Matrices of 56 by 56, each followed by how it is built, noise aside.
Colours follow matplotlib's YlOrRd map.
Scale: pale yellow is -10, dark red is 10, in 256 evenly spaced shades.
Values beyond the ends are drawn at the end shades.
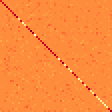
diagonal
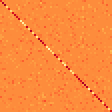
diagonal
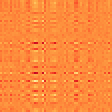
low rank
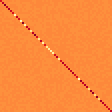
diagonal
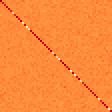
diagonal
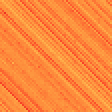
Toeplitz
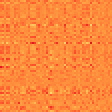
low rank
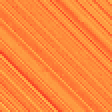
Toeplitz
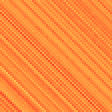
Toeplitz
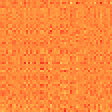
low rank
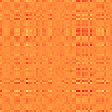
low rank
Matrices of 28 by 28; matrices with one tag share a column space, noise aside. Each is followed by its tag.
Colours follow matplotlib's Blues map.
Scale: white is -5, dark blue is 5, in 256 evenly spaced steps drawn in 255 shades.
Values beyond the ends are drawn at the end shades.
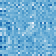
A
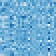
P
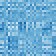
A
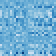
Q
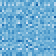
P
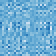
A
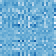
P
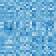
A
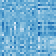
A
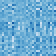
A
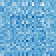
P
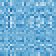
P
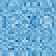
P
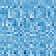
Q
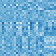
A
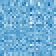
P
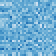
P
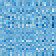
P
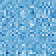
Q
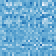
P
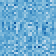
A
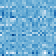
Q
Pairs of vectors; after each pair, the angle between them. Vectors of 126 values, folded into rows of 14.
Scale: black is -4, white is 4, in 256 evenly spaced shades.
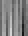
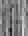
nearly opposite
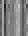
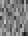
orthogonal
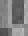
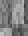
nearly opposite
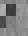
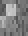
nearly opposite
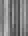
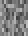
orthogonal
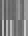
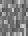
orthogonal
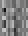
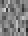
partly opposed
